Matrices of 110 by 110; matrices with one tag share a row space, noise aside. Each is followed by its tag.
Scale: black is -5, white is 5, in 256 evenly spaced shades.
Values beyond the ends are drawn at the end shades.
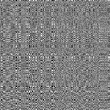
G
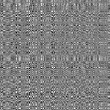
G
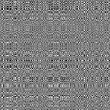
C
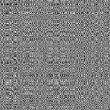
C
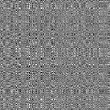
G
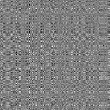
G
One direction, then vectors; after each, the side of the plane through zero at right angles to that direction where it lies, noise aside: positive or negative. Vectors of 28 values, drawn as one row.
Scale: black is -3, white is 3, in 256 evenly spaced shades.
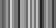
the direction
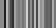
negative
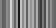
positive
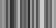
negative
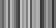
positive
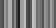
positive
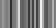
negative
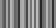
positive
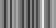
negative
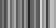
negative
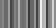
negative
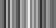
positive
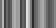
negative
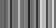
negative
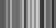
positive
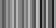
positive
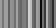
positive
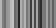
positive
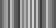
positive
